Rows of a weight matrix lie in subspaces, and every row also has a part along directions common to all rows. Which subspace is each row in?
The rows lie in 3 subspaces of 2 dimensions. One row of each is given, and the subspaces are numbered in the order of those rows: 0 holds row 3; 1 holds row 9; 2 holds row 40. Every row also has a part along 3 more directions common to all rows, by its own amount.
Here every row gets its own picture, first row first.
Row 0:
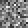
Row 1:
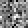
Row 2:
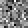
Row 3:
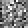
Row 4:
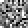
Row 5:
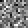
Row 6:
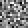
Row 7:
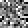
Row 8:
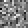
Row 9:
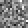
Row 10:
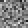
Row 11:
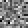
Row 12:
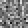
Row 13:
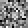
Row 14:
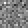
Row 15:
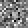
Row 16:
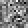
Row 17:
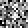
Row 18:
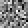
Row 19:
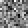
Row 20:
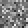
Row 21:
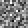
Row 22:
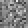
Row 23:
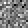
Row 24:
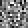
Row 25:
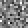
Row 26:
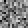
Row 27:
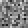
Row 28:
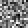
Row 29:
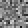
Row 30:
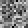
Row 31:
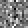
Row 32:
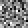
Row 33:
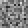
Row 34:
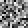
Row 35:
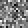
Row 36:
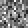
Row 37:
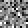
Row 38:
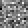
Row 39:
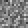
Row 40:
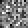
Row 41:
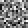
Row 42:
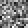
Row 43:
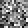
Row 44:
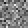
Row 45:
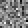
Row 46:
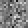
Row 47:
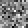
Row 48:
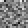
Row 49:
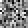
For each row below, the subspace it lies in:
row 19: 0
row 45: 2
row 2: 0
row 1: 0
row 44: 1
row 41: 1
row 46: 0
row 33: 2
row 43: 0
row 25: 2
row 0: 2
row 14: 1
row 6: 2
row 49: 1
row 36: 0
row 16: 0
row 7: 2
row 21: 2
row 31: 0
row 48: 1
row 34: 0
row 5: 1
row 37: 2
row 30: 0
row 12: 2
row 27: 2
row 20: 0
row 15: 1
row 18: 1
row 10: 1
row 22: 0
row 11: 2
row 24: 2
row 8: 2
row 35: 1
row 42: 0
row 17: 1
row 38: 1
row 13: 1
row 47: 0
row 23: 1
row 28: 0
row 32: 1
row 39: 2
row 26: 0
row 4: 2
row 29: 2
